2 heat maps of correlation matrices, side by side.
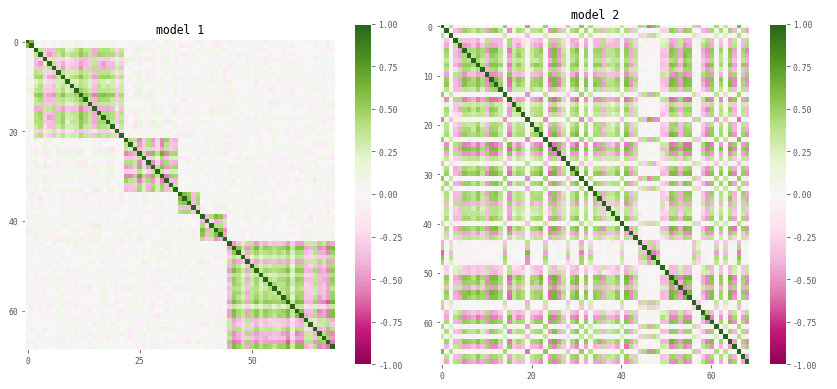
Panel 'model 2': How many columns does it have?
69
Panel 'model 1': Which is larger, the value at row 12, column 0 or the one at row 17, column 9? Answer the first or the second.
the second
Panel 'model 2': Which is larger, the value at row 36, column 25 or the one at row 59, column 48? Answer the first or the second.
the second
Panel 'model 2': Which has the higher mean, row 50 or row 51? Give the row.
51
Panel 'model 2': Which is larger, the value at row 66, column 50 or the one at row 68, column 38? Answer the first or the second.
the first
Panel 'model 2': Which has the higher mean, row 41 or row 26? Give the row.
41
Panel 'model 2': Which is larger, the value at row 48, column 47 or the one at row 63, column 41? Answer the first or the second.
the first
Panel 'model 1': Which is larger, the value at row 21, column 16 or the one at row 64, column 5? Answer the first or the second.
the first
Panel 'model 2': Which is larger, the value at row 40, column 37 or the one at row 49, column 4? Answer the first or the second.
the second
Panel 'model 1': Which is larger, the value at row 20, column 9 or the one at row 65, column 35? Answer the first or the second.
the second
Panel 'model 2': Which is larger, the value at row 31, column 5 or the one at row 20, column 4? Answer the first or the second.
the first
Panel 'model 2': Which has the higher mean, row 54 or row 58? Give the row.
54
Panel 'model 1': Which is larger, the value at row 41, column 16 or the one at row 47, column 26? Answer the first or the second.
the first
